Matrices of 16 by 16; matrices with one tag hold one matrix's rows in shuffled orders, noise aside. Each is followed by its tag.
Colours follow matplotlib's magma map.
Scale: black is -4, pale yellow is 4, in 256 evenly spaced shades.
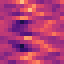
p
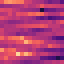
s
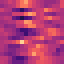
p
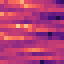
s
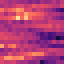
s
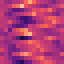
p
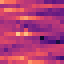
s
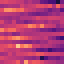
s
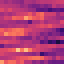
s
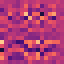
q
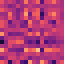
q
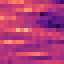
s
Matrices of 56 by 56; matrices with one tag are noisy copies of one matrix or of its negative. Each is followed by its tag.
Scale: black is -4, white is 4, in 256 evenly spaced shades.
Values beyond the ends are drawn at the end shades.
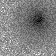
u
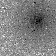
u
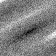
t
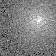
u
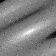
t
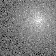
u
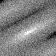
t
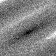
t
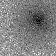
u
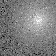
u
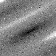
t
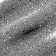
t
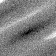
t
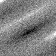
t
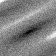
t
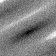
t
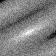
t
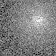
u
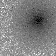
u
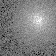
u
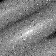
t
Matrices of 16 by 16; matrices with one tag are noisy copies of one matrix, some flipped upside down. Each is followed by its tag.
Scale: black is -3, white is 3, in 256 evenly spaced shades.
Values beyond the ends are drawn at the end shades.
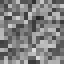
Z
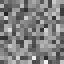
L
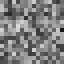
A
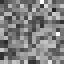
Z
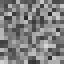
Z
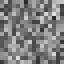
L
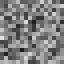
Z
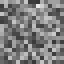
Z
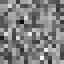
L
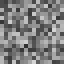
A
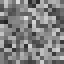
Z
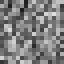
L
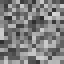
Z
